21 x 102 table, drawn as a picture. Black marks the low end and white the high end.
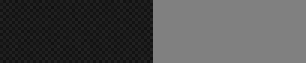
The table splits into one row of 2 panels. Panel 1,1: very low, checkered, faint in contrast. Panel 1,2: middling, flat.
